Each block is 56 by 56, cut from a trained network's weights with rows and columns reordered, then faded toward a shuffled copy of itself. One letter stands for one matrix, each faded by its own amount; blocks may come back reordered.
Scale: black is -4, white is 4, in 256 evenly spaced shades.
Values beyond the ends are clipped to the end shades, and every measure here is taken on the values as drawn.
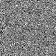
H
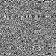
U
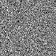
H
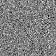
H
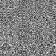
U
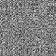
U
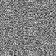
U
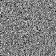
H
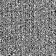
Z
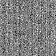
Z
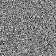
H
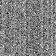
Z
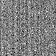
Z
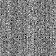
Z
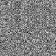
U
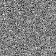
H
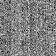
Z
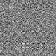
U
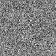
H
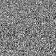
H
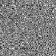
U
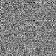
U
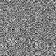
U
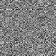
U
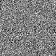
H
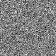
H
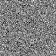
H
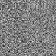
U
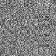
U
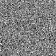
H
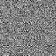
U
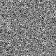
H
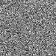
H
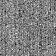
Z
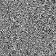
H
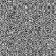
U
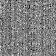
Z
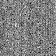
Z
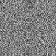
U
